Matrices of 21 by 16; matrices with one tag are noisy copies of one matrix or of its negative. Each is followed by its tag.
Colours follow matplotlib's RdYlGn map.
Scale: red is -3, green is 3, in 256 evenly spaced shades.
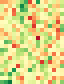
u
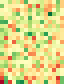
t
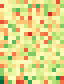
t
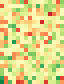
t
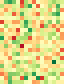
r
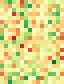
r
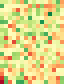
t
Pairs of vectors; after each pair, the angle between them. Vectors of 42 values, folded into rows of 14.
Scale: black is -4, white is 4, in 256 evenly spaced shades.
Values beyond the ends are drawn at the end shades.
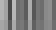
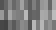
partly opposed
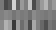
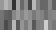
nearly opposite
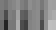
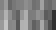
nearly opposite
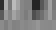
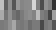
partly opposed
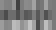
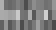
partly opposed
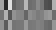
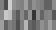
partly aligned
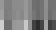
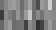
orthogonal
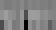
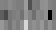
partly opposed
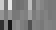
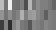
nearly parallel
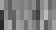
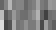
nearly opposite
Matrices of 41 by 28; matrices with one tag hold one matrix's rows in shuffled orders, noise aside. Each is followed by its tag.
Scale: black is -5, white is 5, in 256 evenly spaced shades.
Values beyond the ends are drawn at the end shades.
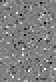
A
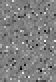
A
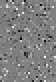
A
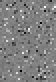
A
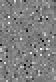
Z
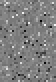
A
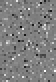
A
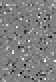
A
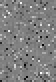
Z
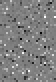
A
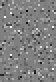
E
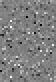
E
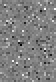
A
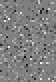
Z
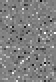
A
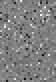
Z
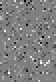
Z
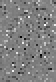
A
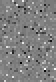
A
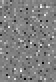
Z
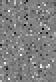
Z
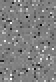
E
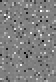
Z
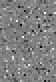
A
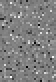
E
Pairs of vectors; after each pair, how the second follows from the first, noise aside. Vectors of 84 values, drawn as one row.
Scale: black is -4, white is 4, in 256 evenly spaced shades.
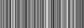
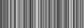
reversed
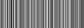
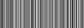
reversed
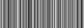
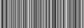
reversed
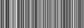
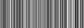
reversed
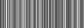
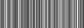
reversed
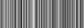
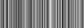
reversed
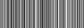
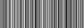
negated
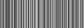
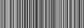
negated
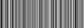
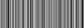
reversed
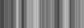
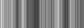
negated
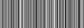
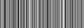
reversed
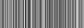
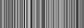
negated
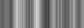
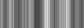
reversed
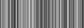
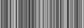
negated
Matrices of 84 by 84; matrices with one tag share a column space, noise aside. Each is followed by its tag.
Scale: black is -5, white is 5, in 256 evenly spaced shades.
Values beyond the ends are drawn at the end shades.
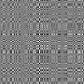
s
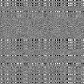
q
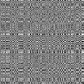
s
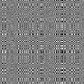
s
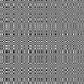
s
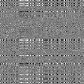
q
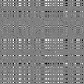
q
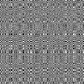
s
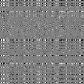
q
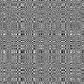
s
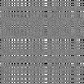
q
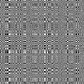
s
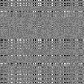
q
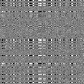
q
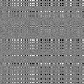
q
